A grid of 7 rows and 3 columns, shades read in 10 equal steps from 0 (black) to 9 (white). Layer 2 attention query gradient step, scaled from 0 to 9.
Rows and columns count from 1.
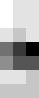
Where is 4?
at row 4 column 1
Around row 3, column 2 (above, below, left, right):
8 2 8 8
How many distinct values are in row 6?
2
